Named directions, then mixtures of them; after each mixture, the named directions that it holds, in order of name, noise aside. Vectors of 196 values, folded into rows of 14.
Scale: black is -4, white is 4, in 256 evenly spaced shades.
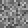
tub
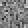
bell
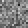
bell, tub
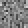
bell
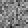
bell, tub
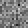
bell, tub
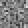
bell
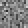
bell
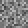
tub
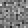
bell, tub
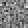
bell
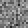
bell, tub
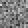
bell, tub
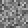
tub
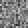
bell, tub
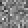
bell, tub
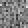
bell, tub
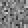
bell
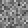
tub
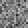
bell, tub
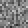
bell, tub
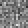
bell, tub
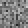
bell, tub
